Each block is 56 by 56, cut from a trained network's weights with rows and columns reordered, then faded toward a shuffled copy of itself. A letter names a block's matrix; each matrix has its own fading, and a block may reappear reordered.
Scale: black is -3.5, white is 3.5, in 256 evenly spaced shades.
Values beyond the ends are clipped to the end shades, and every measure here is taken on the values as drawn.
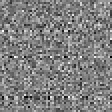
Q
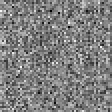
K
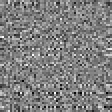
Q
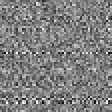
Q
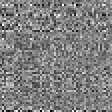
Q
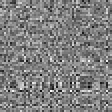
Q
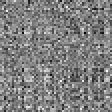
K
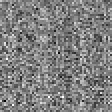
K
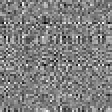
Q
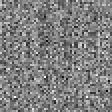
K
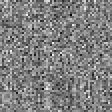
K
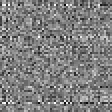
Q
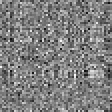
K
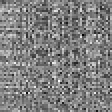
K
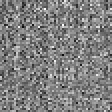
K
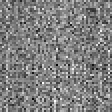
K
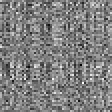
K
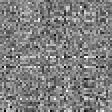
Q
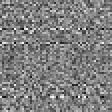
Q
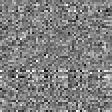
Q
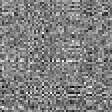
Q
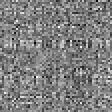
K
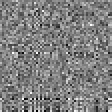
Q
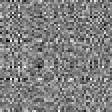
Q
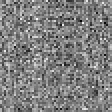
K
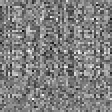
K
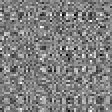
Q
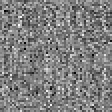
K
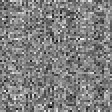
K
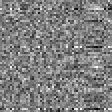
Q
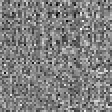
K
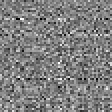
Q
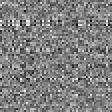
Q
